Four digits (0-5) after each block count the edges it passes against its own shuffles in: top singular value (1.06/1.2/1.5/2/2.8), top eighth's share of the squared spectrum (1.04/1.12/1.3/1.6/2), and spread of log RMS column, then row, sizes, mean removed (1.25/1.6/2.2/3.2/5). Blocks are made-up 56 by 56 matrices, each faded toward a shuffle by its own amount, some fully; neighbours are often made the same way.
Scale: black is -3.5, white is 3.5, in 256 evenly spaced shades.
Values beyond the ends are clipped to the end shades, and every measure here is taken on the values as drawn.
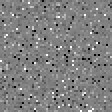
1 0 0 0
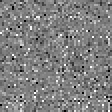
3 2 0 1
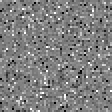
2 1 0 0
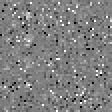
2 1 0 0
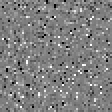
2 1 0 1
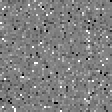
2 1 0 0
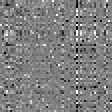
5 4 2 2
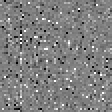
2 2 1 0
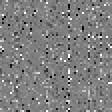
3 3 1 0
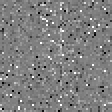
1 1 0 0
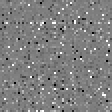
3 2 0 1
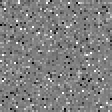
0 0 0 0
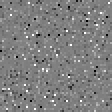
0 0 0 0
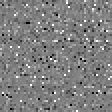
2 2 0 1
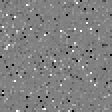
0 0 0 0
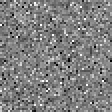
0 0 0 0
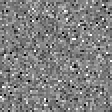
0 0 0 0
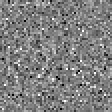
3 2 0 1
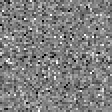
1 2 0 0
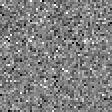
1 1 0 0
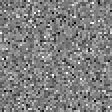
1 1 0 0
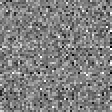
3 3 1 2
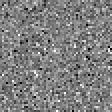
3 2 1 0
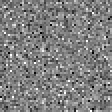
2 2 0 0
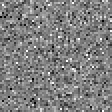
2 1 0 0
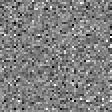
4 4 2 2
